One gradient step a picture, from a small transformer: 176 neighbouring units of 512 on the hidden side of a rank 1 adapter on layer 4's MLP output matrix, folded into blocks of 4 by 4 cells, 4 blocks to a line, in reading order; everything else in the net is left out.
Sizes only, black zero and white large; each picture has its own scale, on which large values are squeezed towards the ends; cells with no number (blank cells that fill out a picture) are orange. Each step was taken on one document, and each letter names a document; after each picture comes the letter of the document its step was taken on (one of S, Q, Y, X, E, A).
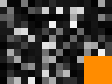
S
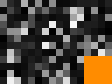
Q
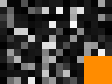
S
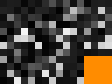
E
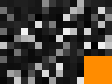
E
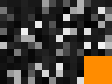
E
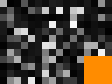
S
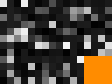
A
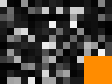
S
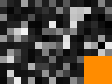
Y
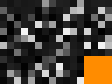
E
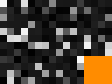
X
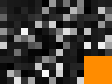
E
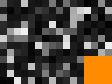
Y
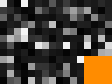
A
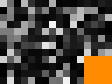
Q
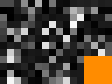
Q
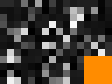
Q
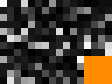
X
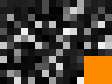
E
